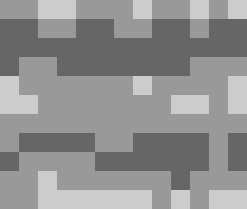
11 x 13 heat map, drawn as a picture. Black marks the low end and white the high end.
Calmest part: centre. Grain: streaks across. Stripes: horizontal, repeating 2 times.
